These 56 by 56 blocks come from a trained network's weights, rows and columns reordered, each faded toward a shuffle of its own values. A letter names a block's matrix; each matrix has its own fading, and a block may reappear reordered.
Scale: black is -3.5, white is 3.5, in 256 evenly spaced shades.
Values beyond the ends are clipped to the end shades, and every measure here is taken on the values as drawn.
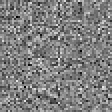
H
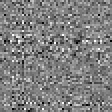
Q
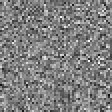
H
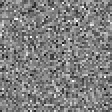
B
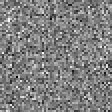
B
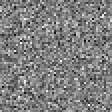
B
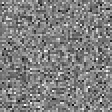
B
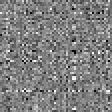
Q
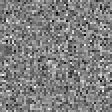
B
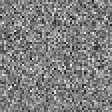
H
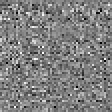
Q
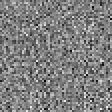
H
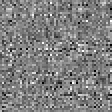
Q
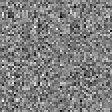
H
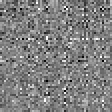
Q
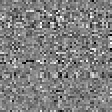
Q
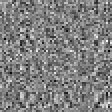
H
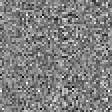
H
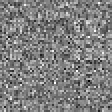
H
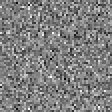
B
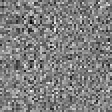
H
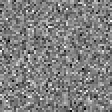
B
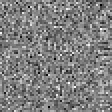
B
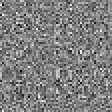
H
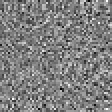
H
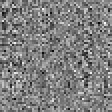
H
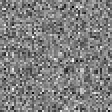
H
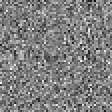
H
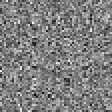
H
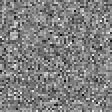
B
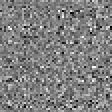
Q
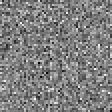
B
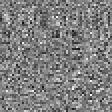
H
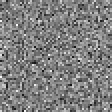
B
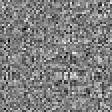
H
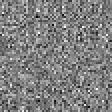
H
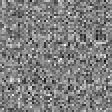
H
